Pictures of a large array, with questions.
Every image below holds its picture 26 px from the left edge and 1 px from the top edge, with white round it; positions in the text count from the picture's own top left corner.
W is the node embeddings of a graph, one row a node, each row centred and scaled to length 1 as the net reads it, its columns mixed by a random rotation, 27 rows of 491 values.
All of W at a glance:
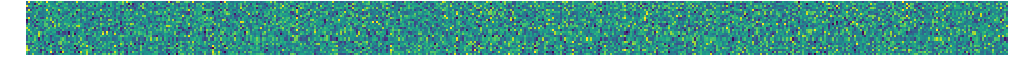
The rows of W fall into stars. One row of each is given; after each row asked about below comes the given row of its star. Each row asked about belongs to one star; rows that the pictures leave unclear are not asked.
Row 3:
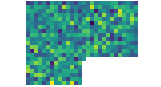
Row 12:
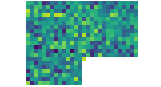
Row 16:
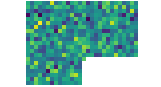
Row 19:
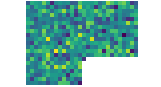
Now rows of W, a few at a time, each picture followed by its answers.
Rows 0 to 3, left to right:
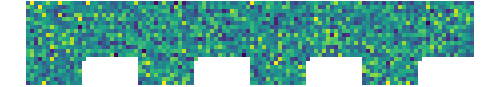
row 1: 3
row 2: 19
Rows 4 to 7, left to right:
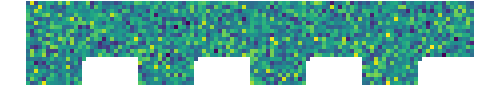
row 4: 12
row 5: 19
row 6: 19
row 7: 3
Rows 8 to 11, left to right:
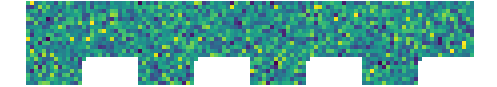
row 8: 12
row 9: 12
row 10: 3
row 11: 12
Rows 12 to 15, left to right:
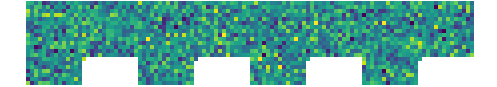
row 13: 19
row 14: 19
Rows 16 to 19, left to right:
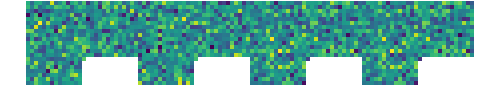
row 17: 12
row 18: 19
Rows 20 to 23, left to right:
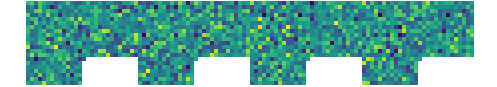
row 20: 12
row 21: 12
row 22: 16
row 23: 19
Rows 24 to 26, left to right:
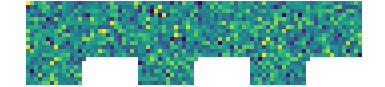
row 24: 16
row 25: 16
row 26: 16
